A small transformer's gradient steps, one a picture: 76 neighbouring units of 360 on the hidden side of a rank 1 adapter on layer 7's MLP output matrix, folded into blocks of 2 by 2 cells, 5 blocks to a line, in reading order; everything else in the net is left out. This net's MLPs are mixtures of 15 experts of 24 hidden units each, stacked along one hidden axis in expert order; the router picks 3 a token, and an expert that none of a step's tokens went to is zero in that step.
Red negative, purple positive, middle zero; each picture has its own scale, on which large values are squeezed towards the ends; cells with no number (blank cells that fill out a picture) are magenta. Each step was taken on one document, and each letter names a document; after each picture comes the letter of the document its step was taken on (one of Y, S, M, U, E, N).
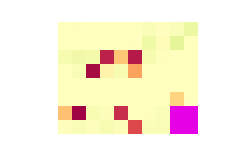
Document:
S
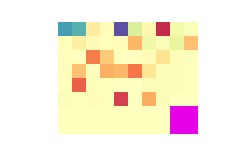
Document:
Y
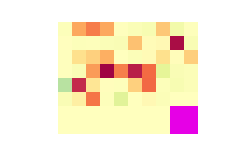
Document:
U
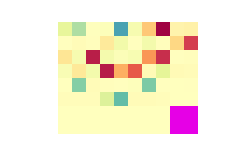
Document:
Y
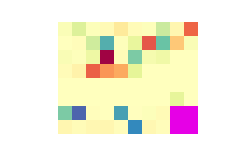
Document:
S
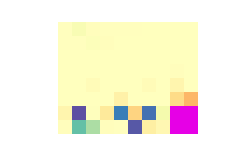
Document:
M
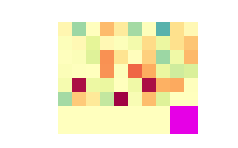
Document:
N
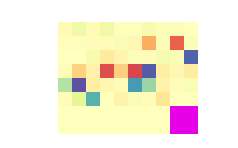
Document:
U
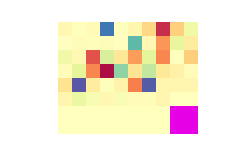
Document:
U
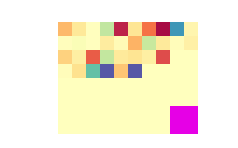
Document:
Y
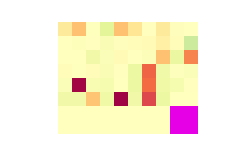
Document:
N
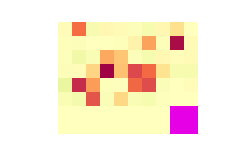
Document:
U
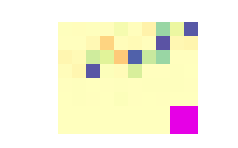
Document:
S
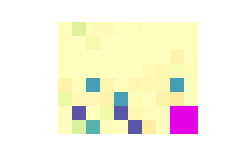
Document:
M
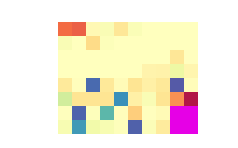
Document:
M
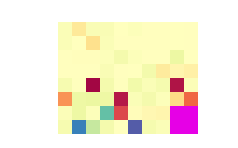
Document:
M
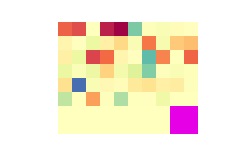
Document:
N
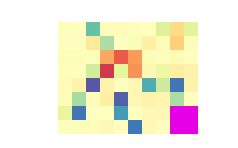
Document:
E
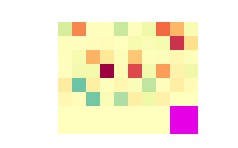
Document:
U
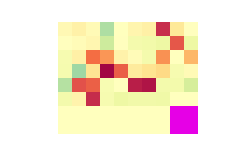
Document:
U
